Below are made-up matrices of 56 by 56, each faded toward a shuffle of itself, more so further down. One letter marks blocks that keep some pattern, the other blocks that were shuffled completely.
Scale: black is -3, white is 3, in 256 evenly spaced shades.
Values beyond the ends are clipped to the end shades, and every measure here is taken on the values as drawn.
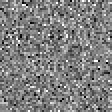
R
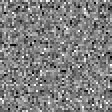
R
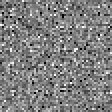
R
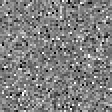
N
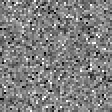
N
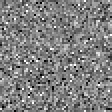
N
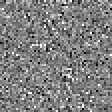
R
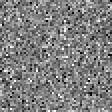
N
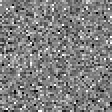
R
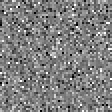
N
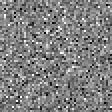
N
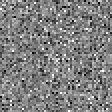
R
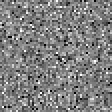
R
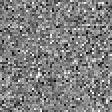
N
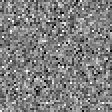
N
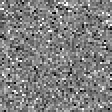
N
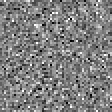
R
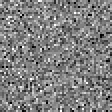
N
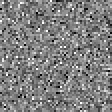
N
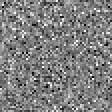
R
